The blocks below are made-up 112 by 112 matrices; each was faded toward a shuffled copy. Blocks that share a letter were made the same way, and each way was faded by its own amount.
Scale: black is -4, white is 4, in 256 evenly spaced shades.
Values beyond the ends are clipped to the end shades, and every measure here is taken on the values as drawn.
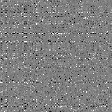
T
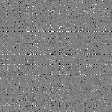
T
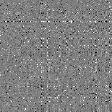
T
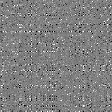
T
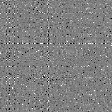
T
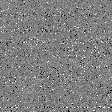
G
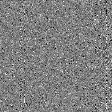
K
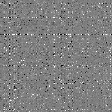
T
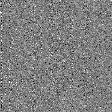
K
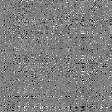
T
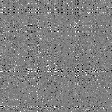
T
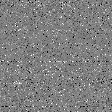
G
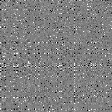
T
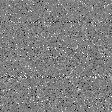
G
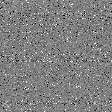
G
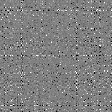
T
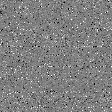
G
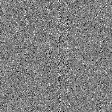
K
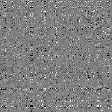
T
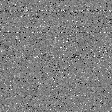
G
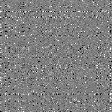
T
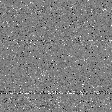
G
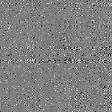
T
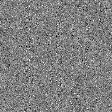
K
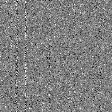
K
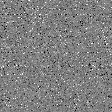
G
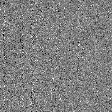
K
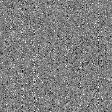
K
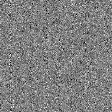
K
